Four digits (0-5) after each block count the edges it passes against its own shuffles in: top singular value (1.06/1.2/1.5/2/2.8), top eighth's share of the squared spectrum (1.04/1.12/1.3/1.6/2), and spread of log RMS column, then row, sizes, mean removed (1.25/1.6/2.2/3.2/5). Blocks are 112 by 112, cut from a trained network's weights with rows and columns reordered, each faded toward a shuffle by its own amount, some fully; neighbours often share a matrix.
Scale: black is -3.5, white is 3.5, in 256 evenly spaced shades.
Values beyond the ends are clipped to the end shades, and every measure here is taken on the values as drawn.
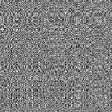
5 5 3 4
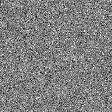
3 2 1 0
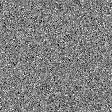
1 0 0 0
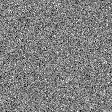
2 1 0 0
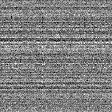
5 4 2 3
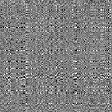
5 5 3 4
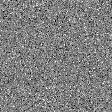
2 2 0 0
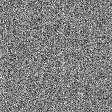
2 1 0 0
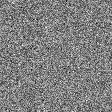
1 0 0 0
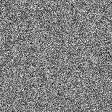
0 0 0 0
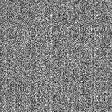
3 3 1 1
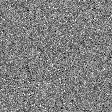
0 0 0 0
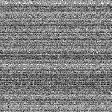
5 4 2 3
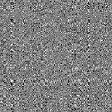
4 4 3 3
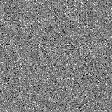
3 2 0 2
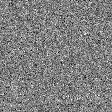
2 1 0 0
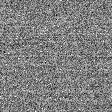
2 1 0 0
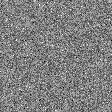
0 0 0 0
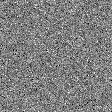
0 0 0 0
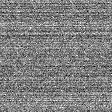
4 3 1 2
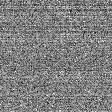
3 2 0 1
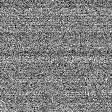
3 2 0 1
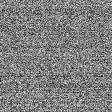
2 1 0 0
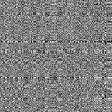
5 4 2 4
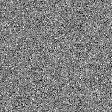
3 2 1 1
